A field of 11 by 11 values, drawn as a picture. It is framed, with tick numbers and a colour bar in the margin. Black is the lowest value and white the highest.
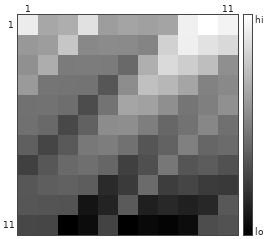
Slope: up to the top. Ninth with the highest average: top right. Grain: diagonal, up to the right.
